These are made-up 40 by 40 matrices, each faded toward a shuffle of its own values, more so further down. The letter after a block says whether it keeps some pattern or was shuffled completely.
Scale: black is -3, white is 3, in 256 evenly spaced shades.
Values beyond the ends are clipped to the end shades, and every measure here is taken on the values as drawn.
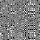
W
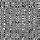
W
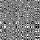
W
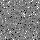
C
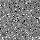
C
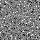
C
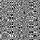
W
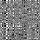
W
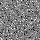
C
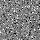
C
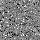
C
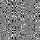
W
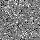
C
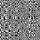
W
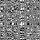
W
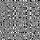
W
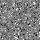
C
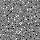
C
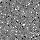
C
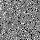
C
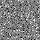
C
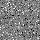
C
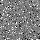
C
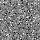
C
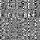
W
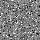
C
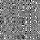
W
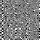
W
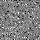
C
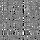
W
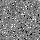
C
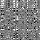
W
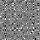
W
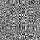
W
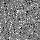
C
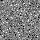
C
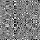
W
